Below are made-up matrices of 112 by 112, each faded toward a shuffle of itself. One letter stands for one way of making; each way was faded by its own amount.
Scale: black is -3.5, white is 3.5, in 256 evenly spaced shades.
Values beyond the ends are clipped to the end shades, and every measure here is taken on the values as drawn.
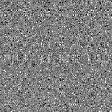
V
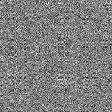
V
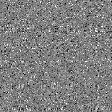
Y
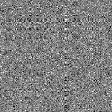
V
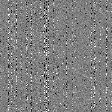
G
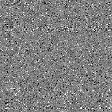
Y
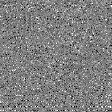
Y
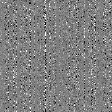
G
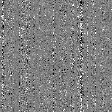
G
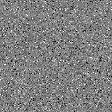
Y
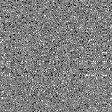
Y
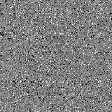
Y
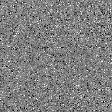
Y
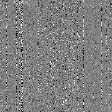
G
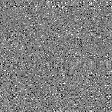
Y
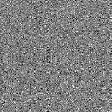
V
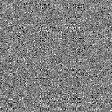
V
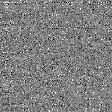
Y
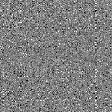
V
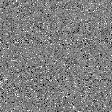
Y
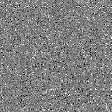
Y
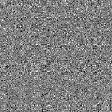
V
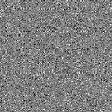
V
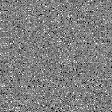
Y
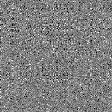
V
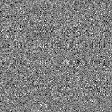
V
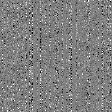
G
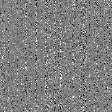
G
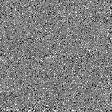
Y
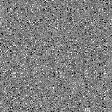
Y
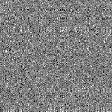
V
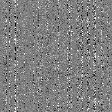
G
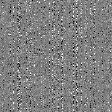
G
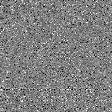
Y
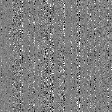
G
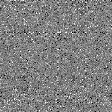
Y
